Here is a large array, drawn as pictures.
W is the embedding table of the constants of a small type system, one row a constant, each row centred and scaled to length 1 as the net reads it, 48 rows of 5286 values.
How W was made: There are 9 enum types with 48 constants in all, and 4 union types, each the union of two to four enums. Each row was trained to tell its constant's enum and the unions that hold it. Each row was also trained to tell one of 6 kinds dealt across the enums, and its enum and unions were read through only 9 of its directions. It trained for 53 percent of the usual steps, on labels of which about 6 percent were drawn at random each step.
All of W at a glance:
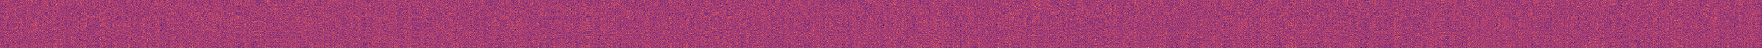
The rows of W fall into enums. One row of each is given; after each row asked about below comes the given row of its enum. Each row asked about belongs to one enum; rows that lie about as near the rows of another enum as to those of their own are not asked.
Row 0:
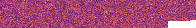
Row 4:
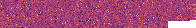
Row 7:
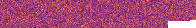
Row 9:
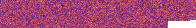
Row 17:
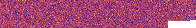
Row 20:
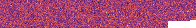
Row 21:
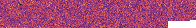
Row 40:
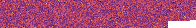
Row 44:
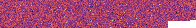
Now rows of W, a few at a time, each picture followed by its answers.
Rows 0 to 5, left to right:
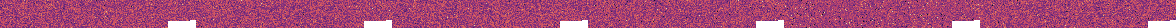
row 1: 21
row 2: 0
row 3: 44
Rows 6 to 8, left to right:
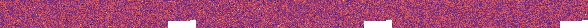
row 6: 9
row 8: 21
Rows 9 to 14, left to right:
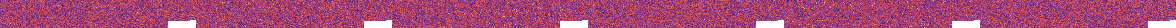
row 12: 9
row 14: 9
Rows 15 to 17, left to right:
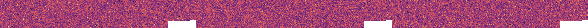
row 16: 21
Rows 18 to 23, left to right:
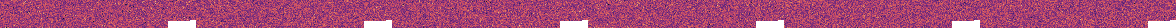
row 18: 0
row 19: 0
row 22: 9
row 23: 20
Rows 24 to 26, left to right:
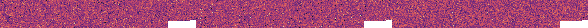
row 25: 20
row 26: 0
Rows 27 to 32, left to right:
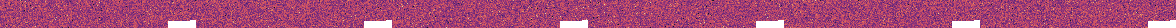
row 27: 44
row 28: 9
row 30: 20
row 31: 21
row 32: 0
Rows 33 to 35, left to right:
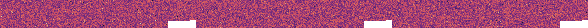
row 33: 40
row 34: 9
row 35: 21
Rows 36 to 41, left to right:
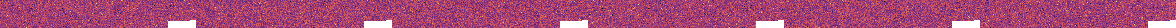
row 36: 20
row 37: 20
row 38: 0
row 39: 44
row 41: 44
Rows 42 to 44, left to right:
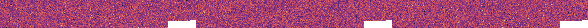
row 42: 20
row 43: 21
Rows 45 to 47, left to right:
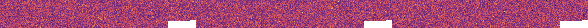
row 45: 20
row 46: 9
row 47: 44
